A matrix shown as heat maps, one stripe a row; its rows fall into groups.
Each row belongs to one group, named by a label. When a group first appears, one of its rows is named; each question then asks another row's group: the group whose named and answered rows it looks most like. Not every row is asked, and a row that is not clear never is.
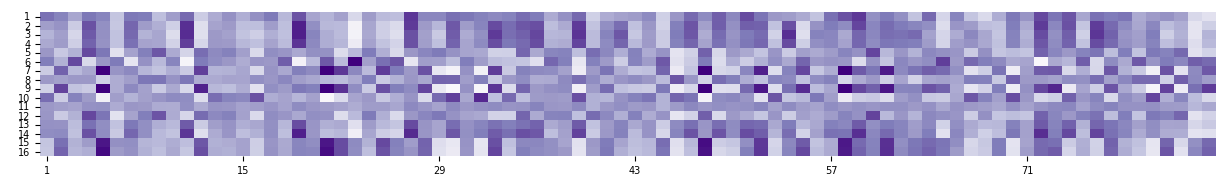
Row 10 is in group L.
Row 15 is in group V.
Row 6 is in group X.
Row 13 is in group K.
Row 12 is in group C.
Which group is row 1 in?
K
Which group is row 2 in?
K
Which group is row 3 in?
K
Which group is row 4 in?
K
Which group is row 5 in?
C
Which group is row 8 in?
L
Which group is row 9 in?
V
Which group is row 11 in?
K
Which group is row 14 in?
K
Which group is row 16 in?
V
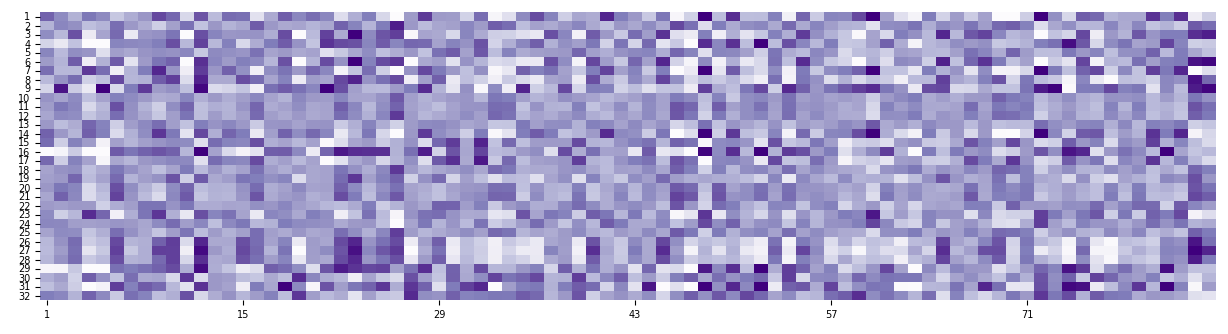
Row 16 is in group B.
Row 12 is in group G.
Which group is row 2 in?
G
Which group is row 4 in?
B
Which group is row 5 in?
L
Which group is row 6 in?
X
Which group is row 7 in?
C
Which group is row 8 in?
X
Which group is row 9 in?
V
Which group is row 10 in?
G
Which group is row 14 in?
C
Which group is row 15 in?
L
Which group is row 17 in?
L
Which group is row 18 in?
G
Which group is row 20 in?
G
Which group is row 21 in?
G
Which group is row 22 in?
L
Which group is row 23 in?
C
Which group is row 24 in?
C
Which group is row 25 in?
G
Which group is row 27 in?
X
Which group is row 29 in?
B
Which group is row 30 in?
K
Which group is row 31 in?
B
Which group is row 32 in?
K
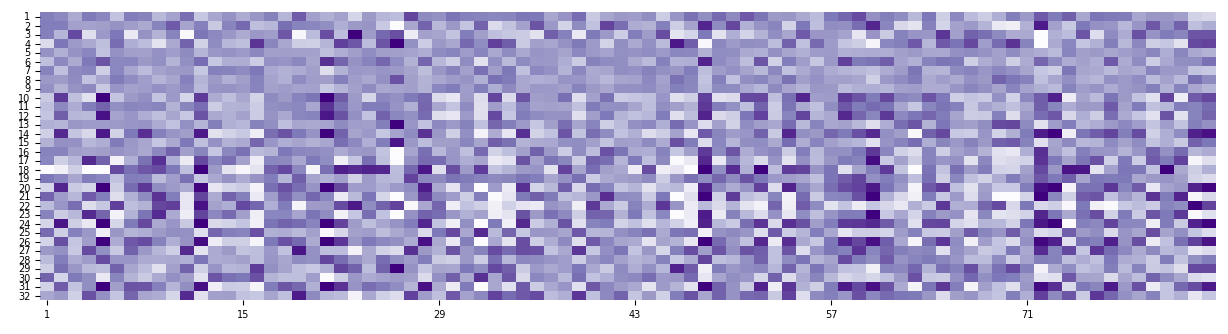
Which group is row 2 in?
C
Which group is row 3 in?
X
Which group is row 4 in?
G
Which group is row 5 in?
L
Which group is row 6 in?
V
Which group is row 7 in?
L
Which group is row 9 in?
L
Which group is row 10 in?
V
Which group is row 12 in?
V
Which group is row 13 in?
G
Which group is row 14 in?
V
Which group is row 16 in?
C
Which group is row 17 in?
C
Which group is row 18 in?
B
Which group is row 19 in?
K
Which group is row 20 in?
V
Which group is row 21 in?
C
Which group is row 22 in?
X
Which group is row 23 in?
C
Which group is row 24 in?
V
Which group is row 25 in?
L
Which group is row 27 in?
K
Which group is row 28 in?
V
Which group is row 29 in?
G
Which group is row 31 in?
V
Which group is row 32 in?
K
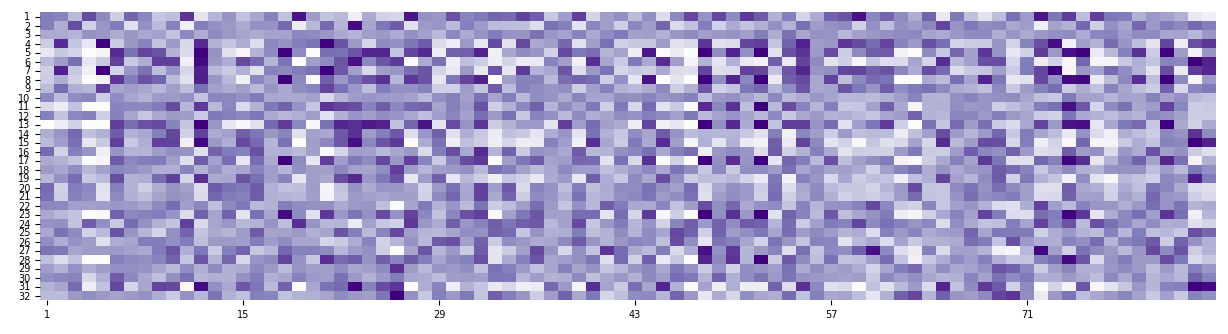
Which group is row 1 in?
K
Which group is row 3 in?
K
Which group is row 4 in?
V
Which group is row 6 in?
X
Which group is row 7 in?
V
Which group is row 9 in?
V
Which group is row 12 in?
L
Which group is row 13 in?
B
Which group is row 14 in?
X
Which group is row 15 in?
X
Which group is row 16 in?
L
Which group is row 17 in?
B
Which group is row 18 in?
G
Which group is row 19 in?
X
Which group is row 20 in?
L
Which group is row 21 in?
L
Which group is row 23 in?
B
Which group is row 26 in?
L
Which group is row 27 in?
C
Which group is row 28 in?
B
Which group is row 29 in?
G
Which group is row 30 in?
G
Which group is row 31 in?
X
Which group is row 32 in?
G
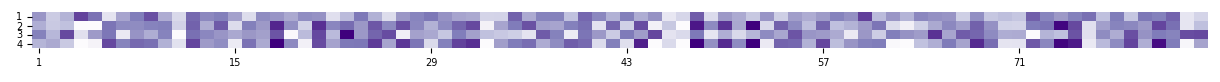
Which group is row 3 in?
X
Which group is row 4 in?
B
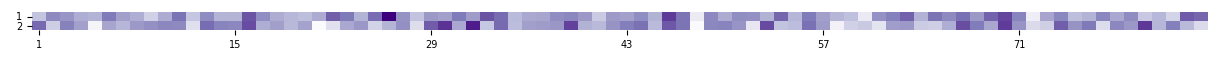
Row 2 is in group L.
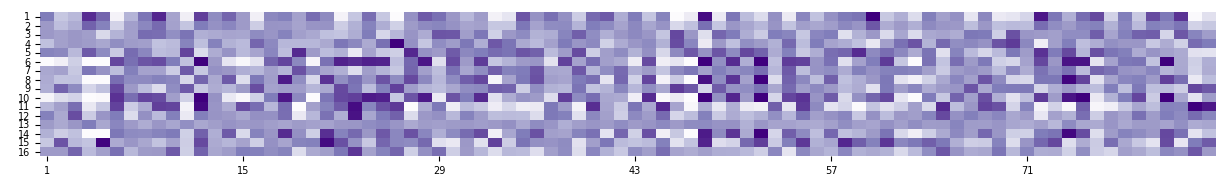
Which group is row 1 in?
C
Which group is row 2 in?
C
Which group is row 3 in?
L
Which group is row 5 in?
K
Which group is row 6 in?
B
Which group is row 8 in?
B
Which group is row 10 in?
B
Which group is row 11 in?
X
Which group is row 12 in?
X
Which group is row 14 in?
B
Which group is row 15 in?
V
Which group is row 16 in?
X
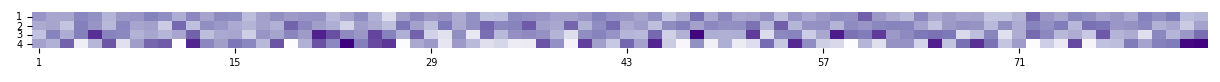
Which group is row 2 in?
K
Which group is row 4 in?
X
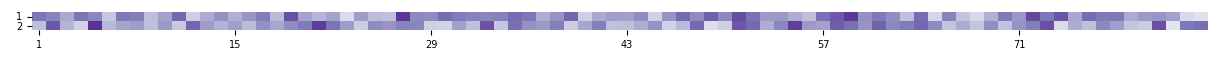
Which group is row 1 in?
K
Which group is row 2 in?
V
